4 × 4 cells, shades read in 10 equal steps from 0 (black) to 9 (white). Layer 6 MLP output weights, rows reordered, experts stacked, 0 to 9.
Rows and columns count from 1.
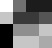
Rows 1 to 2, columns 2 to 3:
4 1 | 2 2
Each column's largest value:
9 7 7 7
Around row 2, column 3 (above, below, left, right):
1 5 2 3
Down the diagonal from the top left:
9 2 5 6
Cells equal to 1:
2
